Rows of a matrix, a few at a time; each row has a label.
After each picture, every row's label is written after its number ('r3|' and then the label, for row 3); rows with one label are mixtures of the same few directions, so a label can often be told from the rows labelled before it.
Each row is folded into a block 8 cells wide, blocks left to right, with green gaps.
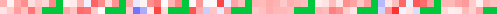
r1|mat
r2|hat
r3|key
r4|mat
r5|mat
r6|hat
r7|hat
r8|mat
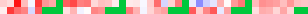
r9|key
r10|hat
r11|mat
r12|hat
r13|hat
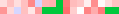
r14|mat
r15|hat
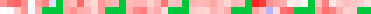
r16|mat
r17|key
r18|mat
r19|mat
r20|hat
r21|key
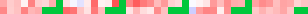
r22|hat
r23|mat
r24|hat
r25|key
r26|hat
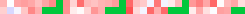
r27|key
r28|key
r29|hat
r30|hat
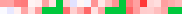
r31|mat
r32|hat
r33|key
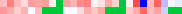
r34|mat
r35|mat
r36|key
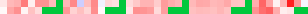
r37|hat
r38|key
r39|key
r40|hat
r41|mat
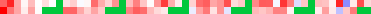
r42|key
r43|mat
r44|mat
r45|hat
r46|hat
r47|hat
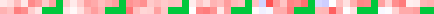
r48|hat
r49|key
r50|key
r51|key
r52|key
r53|hat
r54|mat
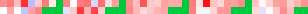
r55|hat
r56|mat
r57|key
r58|key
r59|key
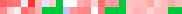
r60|hat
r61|key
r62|hat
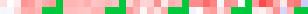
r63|key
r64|hat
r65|mat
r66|mat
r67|mat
